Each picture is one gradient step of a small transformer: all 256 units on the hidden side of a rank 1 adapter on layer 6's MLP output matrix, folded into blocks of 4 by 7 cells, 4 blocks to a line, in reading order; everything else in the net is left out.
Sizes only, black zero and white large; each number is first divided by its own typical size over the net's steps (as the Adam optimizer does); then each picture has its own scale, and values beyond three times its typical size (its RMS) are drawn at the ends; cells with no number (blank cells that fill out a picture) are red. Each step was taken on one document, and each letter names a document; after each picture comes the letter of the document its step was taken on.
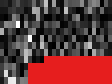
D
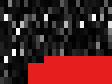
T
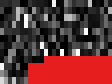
D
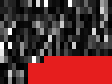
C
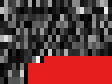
C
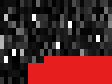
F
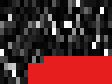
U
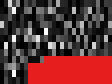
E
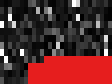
U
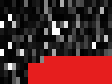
U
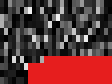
E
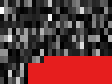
C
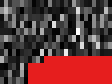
C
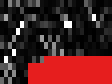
T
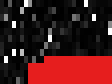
F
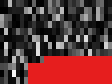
E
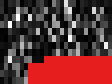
D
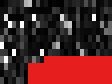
F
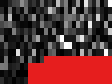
E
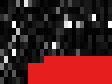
T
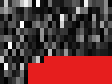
C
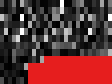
E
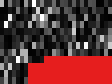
D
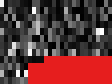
D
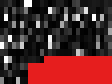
F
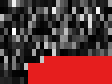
E
